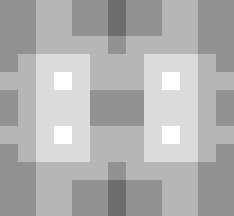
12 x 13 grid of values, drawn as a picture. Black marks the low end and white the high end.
Mirror symmetry: left to right and top to bottom. Seam: none. Average level on the scale: 70%. Slope: none.
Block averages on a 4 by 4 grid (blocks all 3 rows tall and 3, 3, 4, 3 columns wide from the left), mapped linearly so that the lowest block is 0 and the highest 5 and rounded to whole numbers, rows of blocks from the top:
0 1 0 0
3 5 4 3
3 5 4 3
0 1 0 0
